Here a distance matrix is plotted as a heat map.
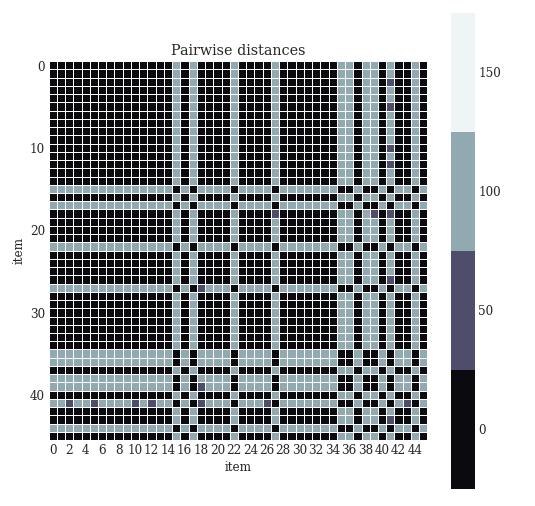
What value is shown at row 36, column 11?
100
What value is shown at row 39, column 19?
100
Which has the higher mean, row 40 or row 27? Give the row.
27
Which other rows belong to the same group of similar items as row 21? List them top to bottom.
0, 1, 2, 3, 4, 5, 6, 7, 8, 9, 10, 11, 12, 13, 14, 16, 18, 19, 20, 23, 24, 25, 26, 28, 29, 30, 31, 32, 33, 34, 37, 40, 42, 43, 45
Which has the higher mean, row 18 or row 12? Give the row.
12
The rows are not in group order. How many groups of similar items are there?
2
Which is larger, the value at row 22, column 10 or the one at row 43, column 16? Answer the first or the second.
the first
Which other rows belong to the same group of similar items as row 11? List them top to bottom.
0, 1, 2, 3, 4, 5, 6, 7, 8, 9, 10, 12, 13, 14, 16, 18, 19, 20, 21, 23, 24, 25, 26, 28, 29, 30, 31, 32, 33, 34, 37, 40, 42, 43, 45
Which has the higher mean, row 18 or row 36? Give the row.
36
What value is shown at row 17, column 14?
100
